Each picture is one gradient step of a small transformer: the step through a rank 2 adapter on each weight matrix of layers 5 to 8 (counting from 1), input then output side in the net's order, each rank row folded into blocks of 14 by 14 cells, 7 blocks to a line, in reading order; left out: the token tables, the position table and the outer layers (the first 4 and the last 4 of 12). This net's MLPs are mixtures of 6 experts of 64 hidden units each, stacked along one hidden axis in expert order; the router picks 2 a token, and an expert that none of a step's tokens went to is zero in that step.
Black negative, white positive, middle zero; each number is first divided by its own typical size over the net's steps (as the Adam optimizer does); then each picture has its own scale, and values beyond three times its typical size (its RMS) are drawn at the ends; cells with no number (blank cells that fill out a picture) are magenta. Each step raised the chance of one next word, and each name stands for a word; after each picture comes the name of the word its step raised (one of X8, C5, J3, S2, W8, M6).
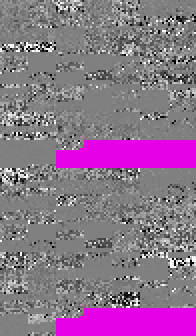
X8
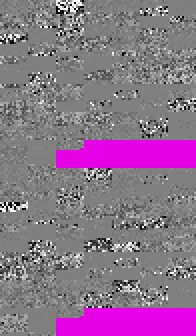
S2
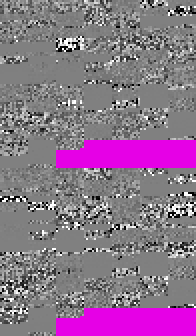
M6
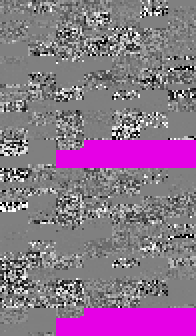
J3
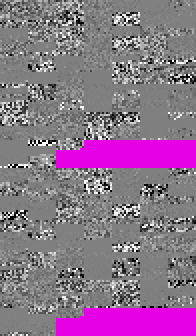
J3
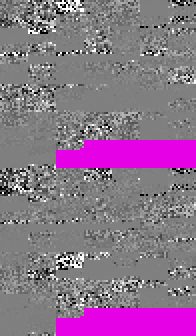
S2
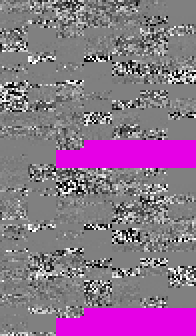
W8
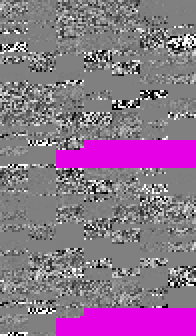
W8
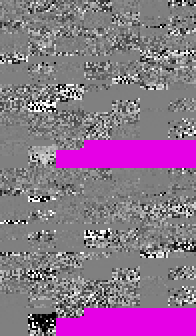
M6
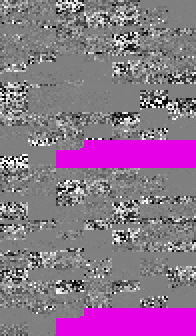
J3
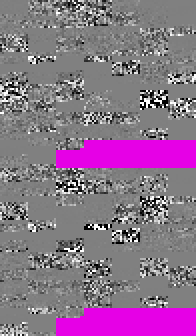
W8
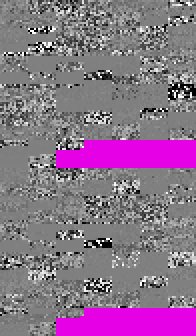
W8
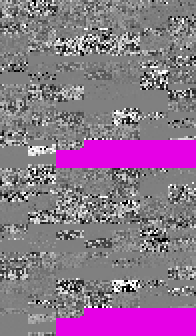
J3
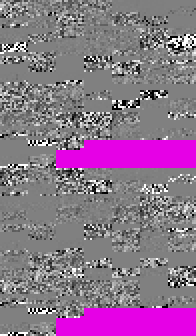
W8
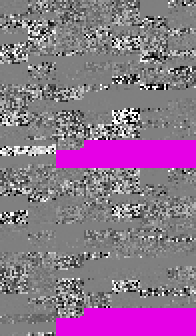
J3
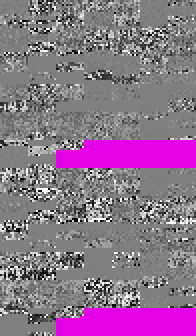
M6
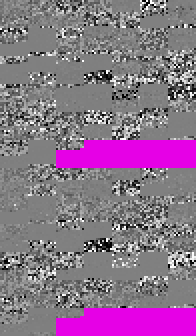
W8
